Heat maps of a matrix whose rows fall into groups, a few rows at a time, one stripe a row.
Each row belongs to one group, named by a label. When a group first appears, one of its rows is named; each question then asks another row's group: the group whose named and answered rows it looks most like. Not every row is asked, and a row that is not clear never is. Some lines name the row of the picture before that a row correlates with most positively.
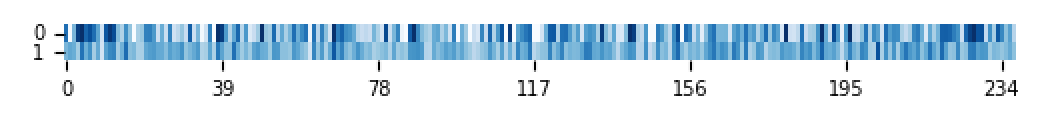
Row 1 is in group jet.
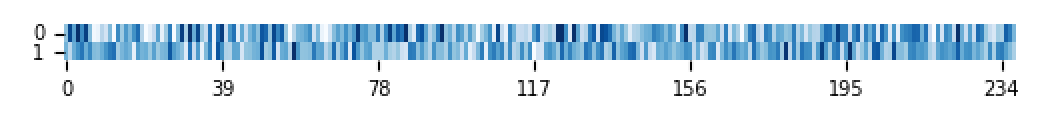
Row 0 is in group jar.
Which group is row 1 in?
jet
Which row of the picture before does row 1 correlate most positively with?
0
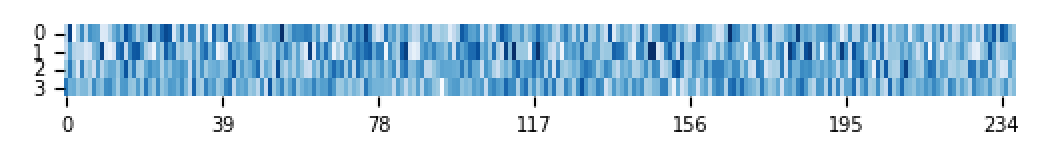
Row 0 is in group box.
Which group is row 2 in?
jet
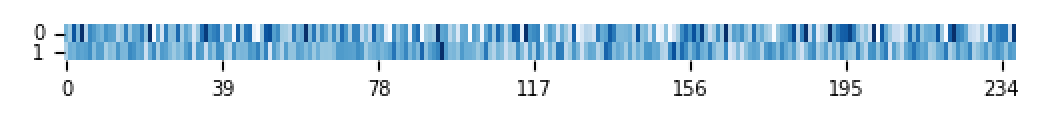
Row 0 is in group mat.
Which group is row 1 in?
jar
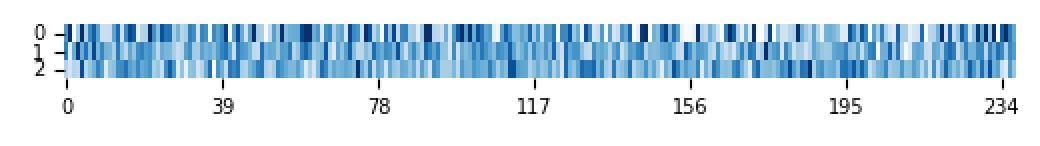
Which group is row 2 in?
jet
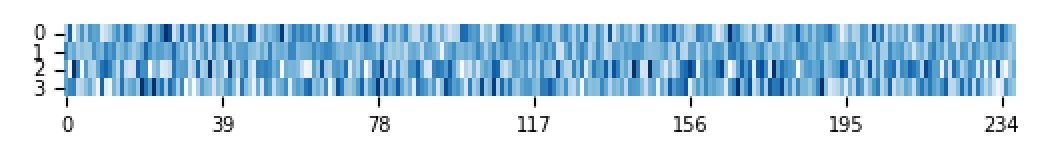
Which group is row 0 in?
box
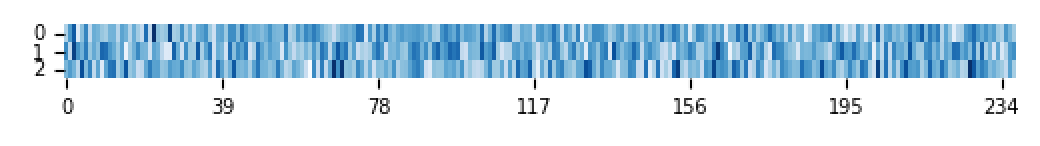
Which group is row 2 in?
jet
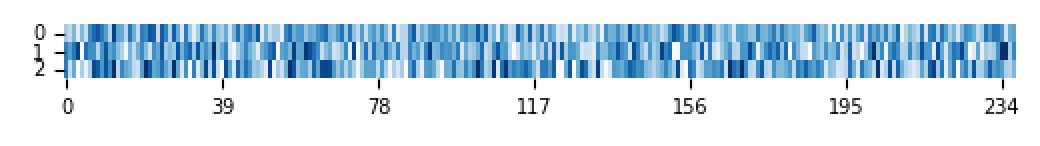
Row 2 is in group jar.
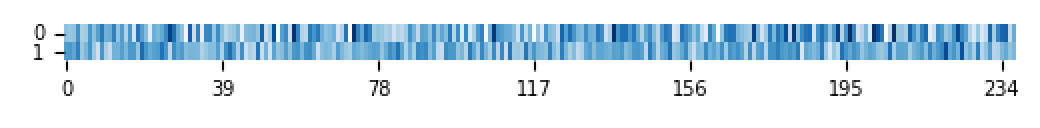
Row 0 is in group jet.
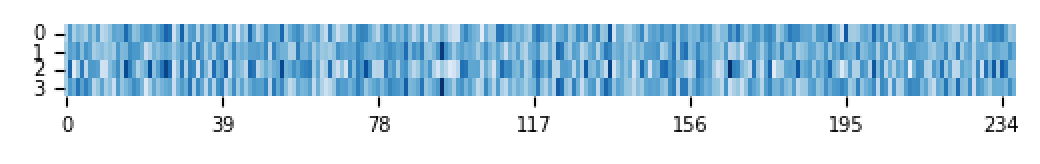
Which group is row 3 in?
jar
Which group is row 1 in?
jar
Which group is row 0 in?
box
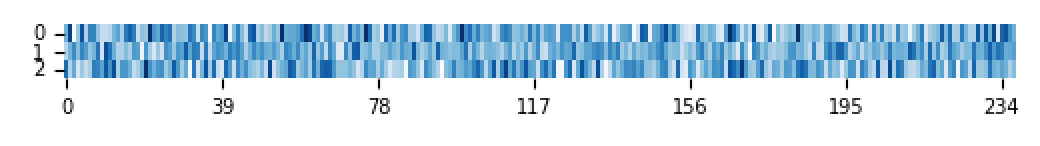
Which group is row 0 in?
box
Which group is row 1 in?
mat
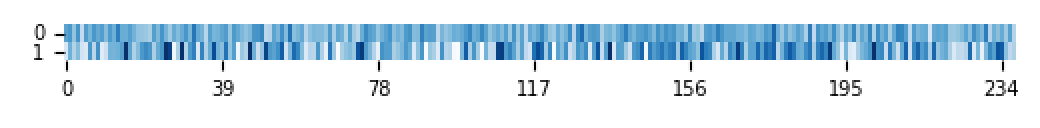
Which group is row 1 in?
box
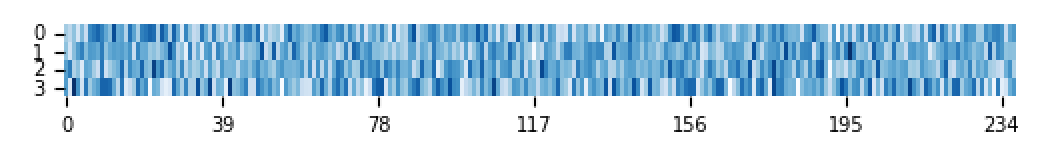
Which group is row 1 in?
jet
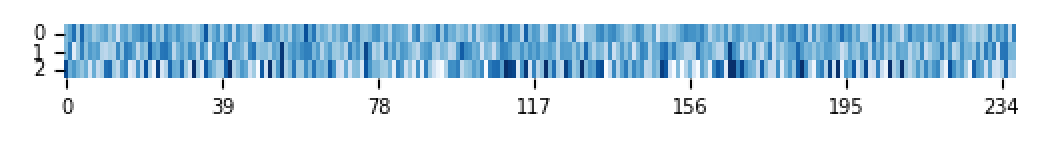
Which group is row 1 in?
box
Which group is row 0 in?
mat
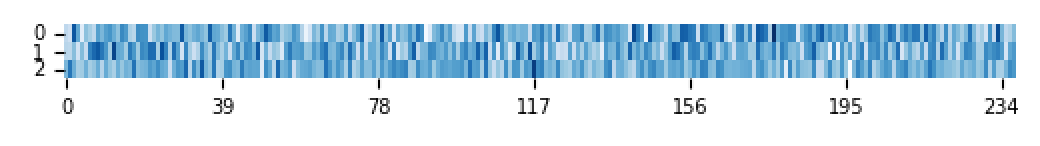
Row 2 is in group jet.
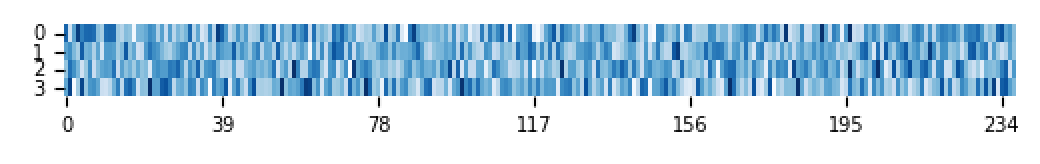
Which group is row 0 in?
jet
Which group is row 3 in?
box
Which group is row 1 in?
jet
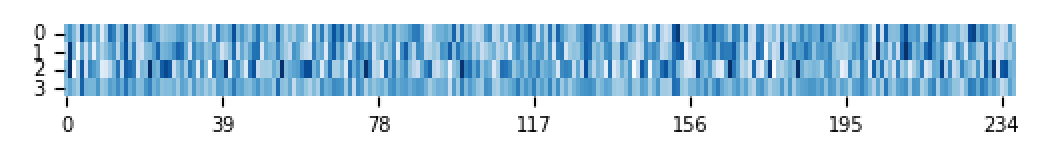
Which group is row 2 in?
box
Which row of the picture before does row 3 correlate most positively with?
1
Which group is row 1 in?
jet
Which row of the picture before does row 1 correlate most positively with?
1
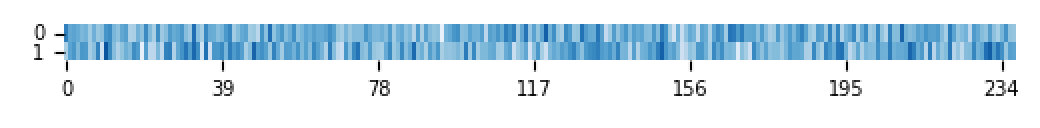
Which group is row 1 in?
mat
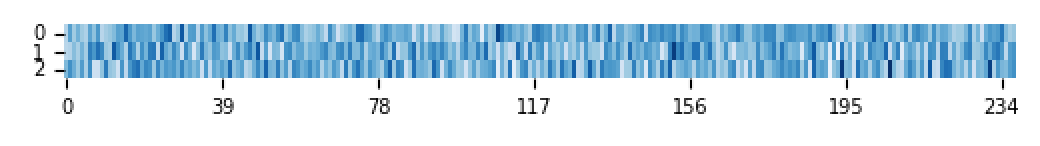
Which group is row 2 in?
mat
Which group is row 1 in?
jar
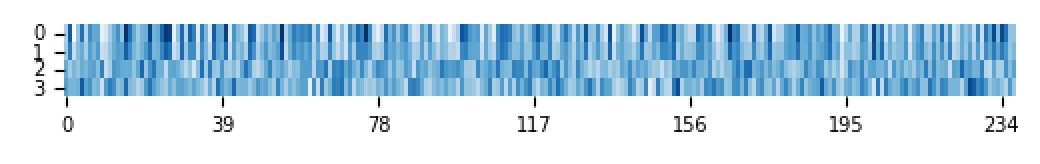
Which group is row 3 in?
jet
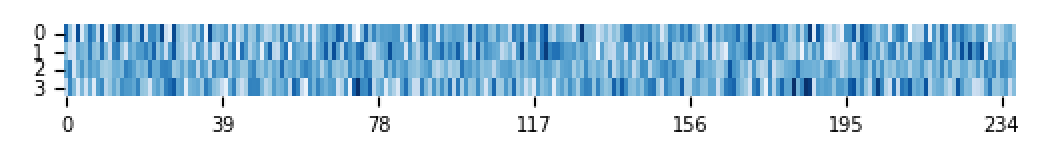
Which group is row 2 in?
box
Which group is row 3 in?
jet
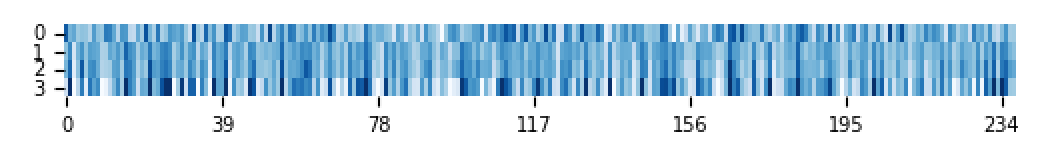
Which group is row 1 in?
box
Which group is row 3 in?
box
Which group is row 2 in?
box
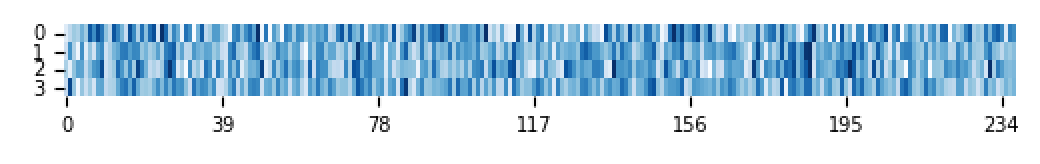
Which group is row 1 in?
jet
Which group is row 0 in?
jar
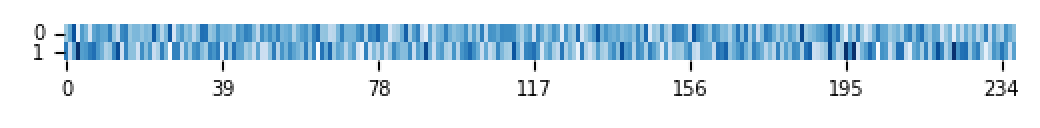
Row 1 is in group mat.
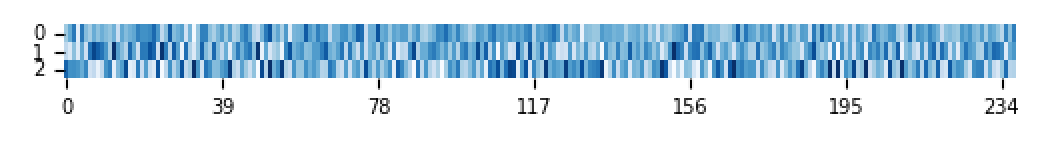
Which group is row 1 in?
jar
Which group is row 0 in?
mat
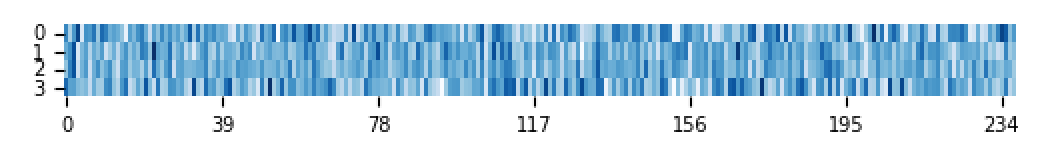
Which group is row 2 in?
mat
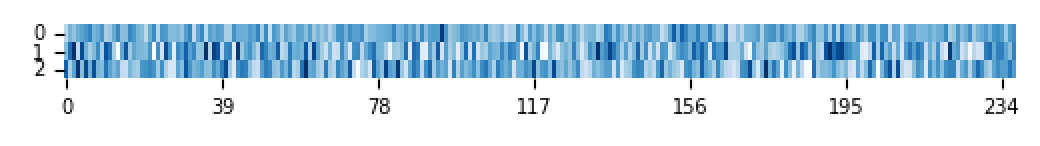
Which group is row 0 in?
jar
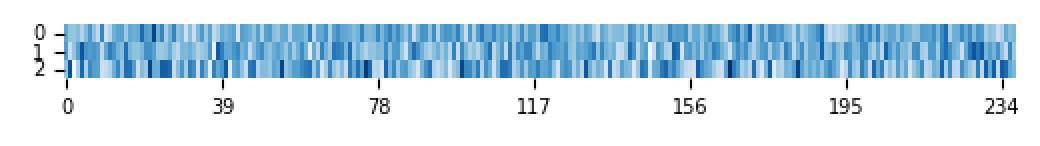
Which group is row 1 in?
jet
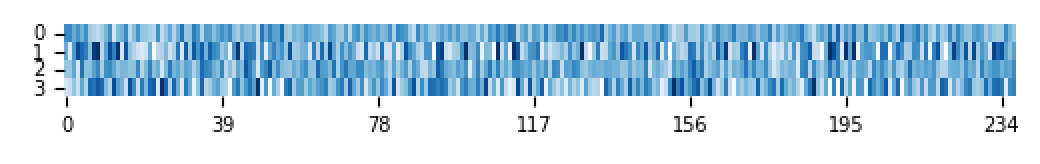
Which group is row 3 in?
jar
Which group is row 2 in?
mat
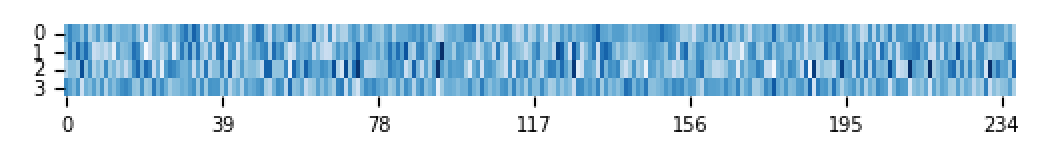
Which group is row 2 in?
mat
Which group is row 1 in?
jar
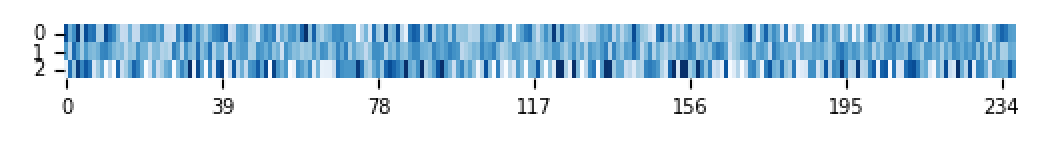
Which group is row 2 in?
jar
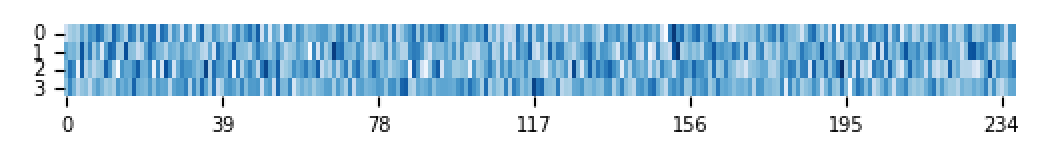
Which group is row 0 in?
jar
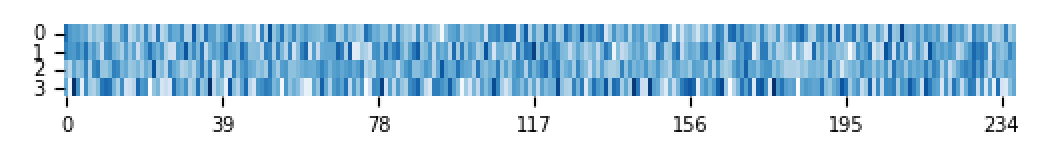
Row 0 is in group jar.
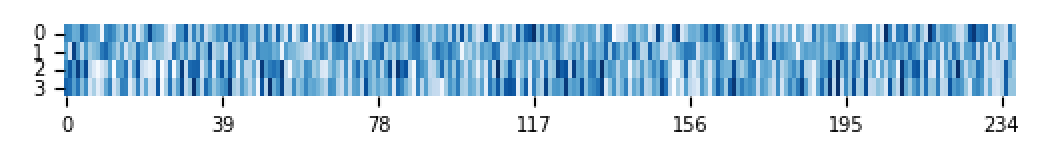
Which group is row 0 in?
jet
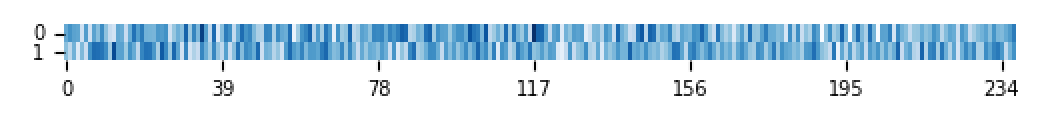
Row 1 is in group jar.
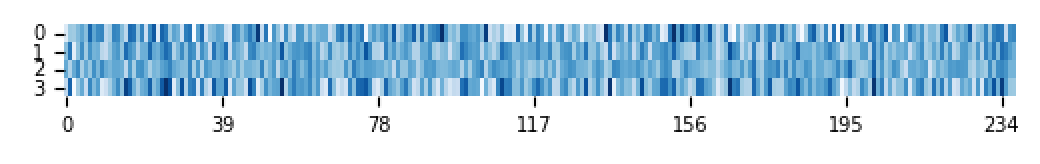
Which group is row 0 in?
jar
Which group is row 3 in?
box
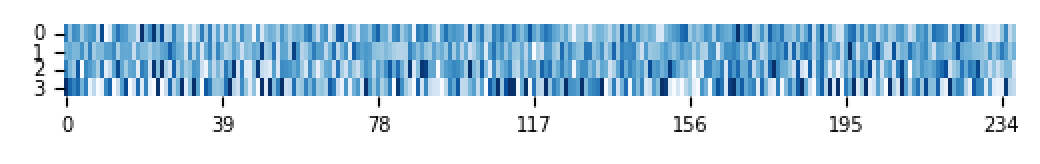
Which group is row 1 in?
jet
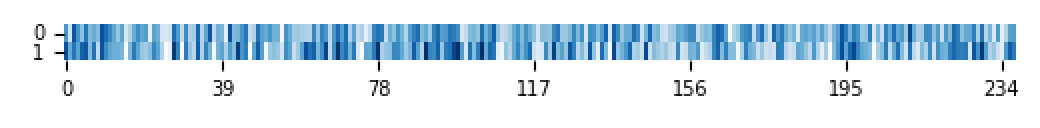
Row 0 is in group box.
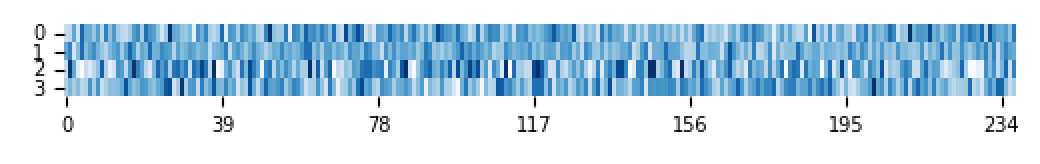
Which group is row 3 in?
box
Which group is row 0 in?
mat
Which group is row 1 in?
box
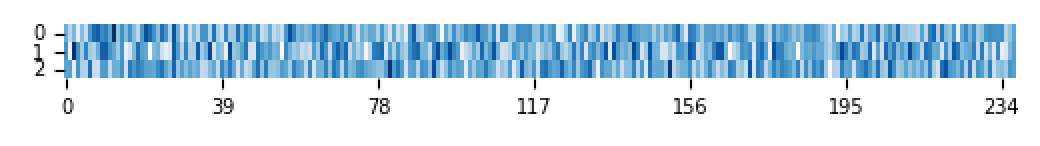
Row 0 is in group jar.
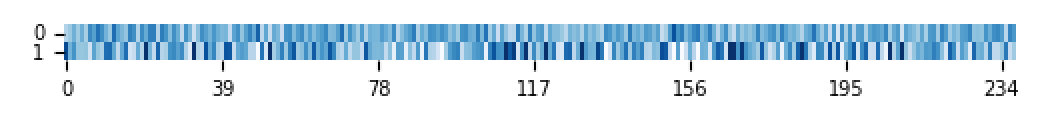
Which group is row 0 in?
jar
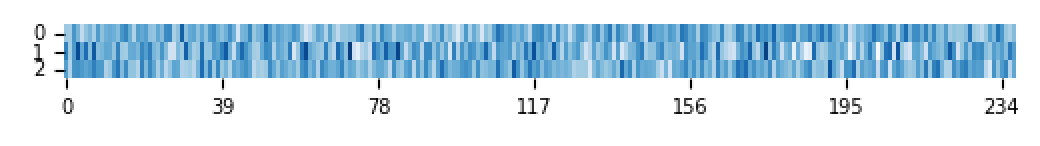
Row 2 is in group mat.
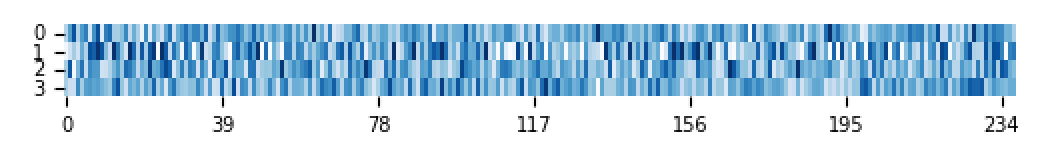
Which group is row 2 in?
box
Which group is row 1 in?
jar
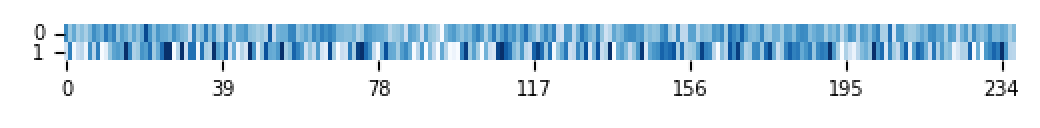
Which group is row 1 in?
box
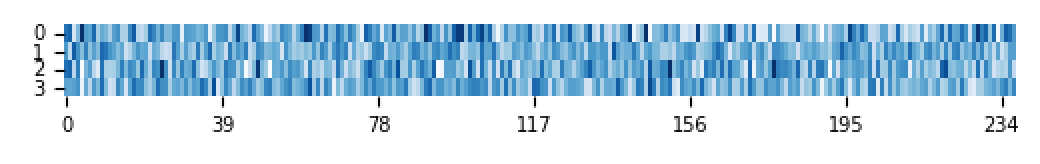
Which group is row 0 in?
box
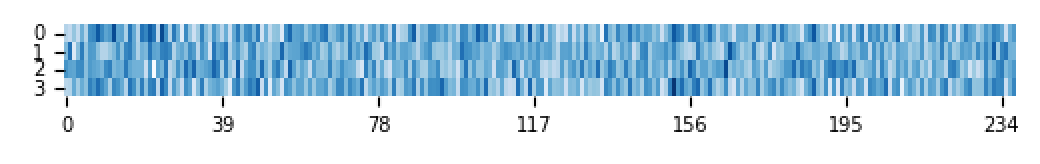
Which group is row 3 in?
jar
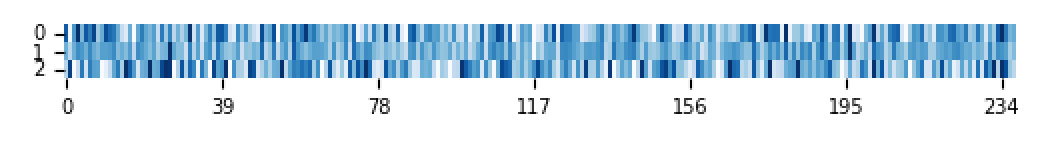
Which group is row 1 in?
jet
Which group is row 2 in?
box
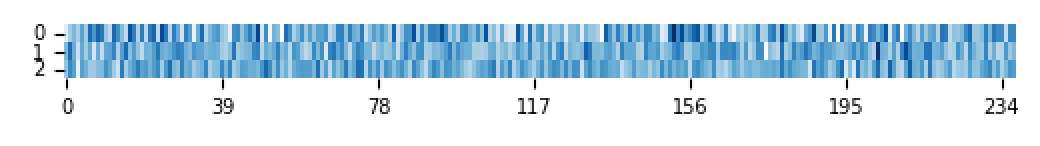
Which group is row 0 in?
jar
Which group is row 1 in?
jet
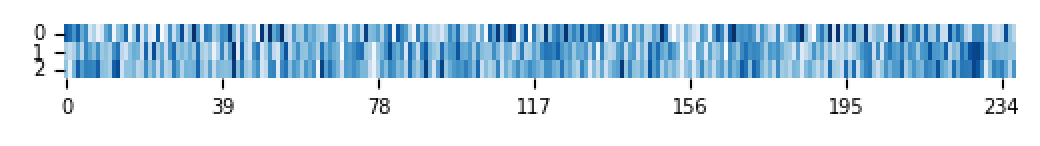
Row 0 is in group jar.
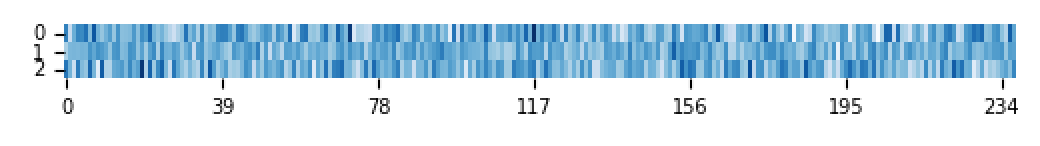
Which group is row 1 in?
jar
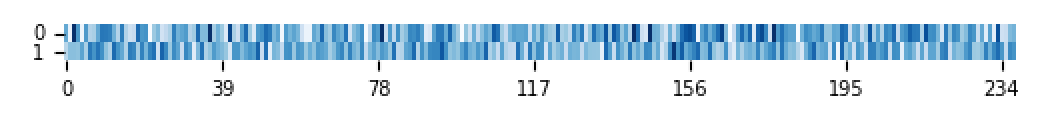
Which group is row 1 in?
jar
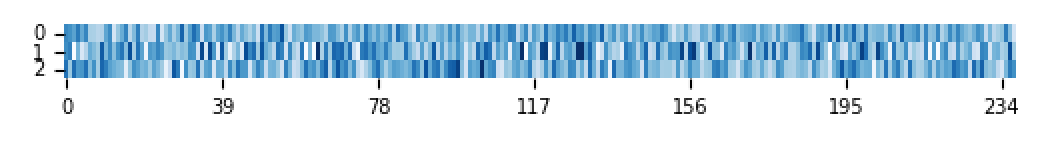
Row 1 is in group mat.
